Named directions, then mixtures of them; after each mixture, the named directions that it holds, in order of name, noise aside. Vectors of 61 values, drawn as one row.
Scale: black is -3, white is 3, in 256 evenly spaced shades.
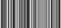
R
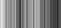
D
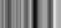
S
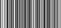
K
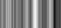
S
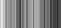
D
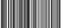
R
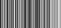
D, K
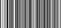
K, R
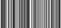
R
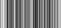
D, K, S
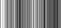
D, K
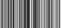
K, R, S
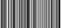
R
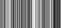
K, R, S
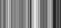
S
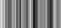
D, S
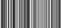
R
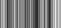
K, S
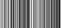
D, K, R
